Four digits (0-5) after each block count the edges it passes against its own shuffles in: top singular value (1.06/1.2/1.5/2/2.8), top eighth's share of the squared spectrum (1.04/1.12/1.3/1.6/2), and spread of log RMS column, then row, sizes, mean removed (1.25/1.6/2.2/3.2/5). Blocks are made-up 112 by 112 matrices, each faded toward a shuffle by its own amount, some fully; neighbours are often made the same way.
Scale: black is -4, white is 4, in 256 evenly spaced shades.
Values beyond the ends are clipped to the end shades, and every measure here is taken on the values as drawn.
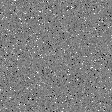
0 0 0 0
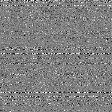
3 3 0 4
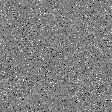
0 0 0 0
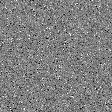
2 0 0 0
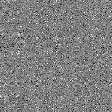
4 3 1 2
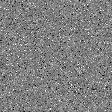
0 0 0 0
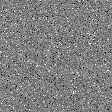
2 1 0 0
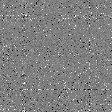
3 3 1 2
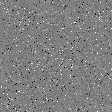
0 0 0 0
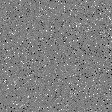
0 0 0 0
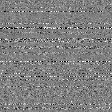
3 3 0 4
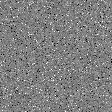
0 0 0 0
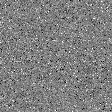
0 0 0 1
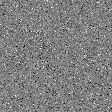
0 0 0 0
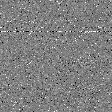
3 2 0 2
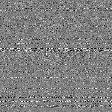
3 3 0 4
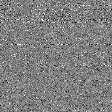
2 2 0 3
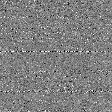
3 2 0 3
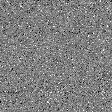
0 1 0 1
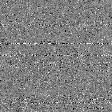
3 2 0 3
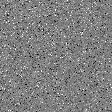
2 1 0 0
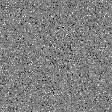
2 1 0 0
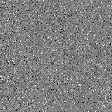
3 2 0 1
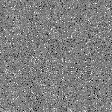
3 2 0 1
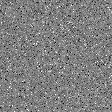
2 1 0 0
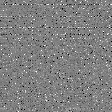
4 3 1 2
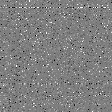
4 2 0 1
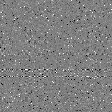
4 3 0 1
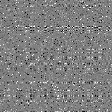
5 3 2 3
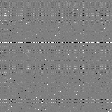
5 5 1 3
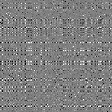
5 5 3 4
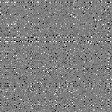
5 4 2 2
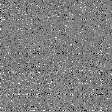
2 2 2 3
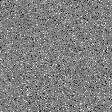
2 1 0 0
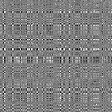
5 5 4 4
